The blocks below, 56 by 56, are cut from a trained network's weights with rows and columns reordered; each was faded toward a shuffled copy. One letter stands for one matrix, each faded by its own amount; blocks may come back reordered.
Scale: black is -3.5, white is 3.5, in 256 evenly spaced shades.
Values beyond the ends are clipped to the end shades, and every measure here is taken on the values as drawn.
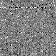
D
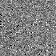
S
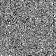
S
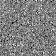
S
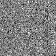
S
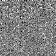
S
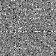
D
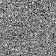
D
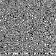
D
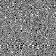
D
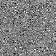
D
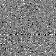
D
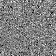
S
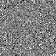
D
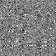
D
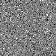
D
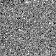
S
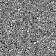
S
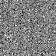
S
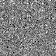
S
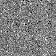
S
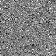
D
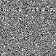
D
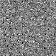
S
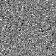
D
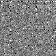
D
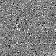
D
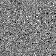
S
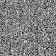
S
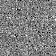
S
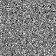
S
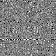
D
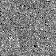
S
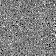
S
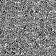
S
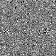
S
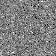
S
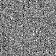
S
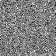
D
